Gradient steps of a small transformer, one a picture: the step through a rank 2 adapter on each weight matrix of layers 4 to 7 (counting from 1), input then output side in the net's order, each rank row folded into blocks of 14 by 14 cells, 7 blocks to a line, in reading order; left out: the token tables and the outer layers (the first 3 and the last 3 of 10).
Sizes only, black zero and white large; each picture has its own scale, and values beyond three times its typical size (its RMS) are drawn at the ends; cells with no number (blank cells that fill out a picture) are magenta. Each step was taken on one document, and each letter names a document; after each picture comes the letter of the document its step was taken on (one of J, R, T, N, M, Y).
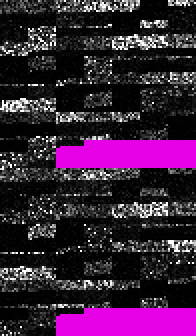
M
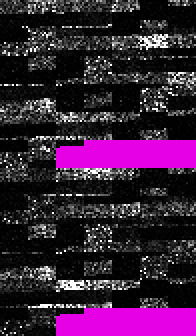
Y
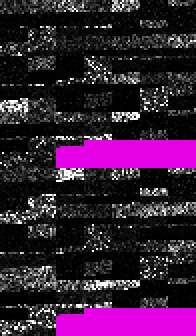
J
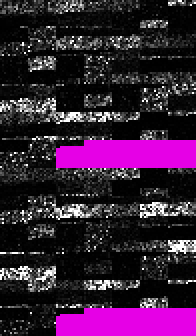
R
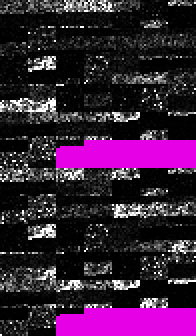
R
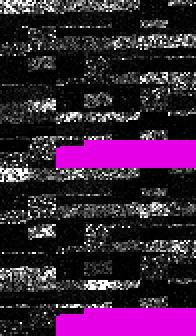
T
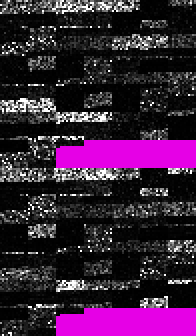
M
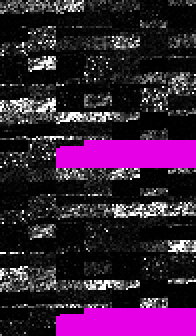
R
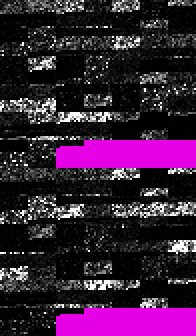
R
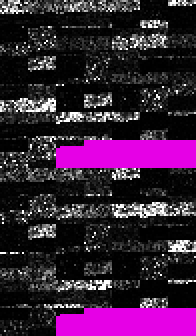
R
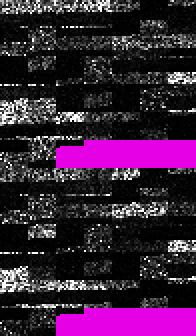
Y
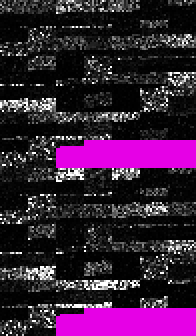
J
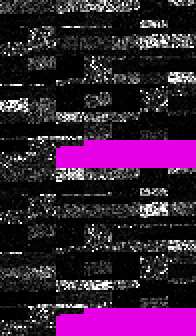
J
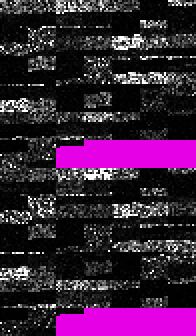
M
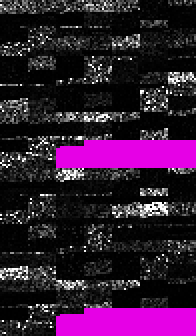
J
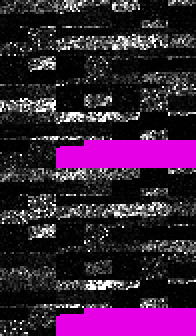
T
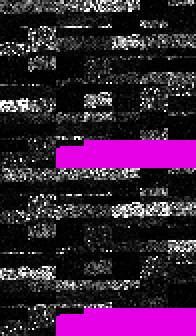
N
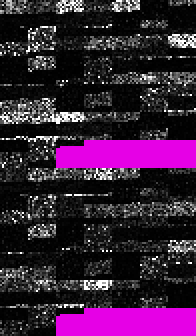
N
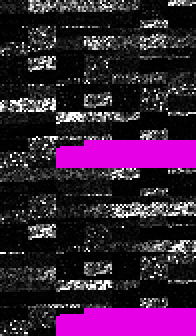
R
